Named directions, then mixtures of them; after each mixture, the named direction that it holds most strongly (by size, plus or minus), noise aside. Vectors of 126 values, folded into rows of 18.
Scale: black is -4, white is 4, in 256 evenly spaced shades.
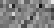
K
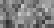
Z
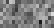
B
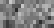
Z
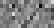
K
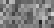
B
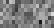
B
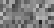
B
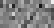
K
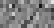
K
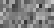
B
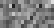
K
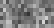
Z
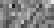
K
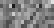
K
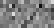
K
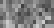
Z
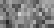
Z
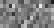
K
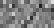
K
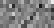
K
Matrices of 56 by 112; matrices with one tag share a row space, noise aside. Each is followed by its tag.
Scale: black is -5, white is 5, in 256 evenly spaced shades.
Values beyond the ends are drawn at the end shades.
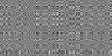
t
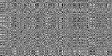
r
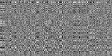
r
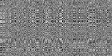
r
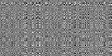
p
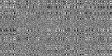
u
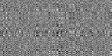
t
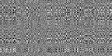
u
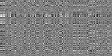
r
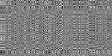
r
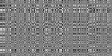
r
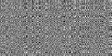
p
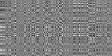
r
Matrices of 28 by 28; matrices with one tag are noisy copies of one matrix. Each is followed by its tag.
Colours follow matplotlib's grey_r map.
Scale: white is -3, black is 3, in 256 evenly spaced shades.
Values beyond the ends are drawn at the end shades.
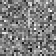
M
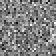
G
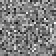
G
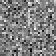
M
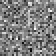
M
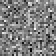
M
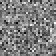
G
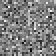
M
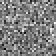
G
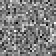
G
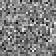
G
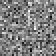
M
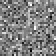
M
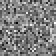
G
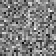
M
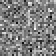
M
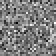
G
